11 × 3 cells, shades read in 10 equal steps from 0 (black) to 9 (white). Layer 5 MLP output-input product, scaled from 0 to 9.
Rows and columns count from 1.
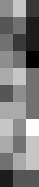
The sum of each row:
14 8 7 9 17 12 16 21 17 17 7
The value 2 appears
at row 1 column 3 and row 3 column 2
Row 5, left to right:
6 7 4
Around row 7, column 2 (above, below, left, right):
5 5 6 4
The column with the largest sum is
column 2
